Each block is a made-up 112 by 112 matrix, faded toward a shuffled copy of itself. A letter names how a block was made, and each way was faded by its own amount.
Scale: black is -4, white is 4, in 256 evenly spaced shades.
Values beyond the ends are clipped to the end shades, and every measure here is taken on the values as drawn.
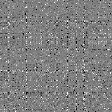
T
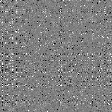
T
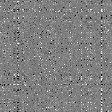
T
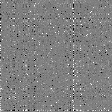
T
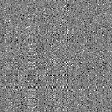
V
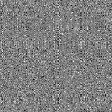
V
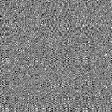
V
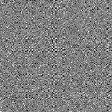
V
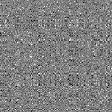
V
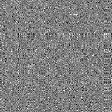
V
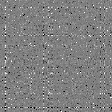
T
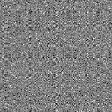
V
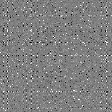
T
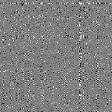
T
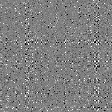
T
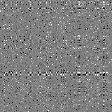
T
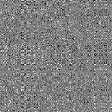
V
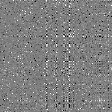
T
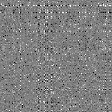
T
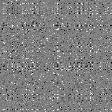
T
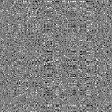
V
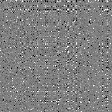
T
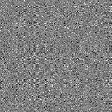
V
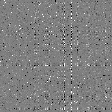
T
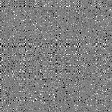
T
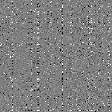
T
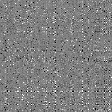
T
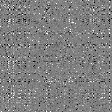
T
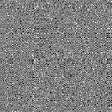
V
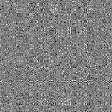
V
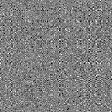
V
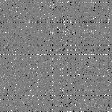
T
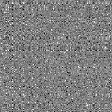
V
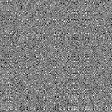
V
